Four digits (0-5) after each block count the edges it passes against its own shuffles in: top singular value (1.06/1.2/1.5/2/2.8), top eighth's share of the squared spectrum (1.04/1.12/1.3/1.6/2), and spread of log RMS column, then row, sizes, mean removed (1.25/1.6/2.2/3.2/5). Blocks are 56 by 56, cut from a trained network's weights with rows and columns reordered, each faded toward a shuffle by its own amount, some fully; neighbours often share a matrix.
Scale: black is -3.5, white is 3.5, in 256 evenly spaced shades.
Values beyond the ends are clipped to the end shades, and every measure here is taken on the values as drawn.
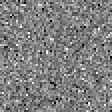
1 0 0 0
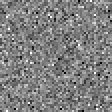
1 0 0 0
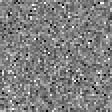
0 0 0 0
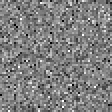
1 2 1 0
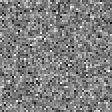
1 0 0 0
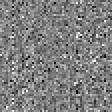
2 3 2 1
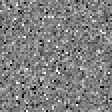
0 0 0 0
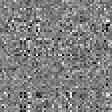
4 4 2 3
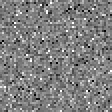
0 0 0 0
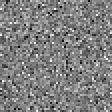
2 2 0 0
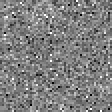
1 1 1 0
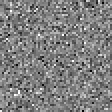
2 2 0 0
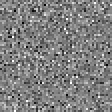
3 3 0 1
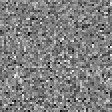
2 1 0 0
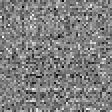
3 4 2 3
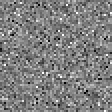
0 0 0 0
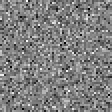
0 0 0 0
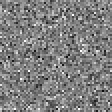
1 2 0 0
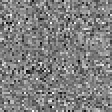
3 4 1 2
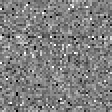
2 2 0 1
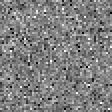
0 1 0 1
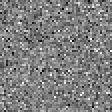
2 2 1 1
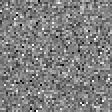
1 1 0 0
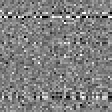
4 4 1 3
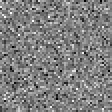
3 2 0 1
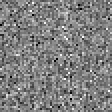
2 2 1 0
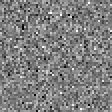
2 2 1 0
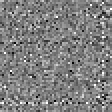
3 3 1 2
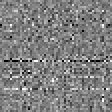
4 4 1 3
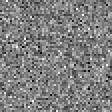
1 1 0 0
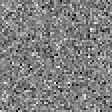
1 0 0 0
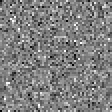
3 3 1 1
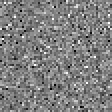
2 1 0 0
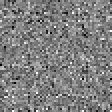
3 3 1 2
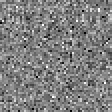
2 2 0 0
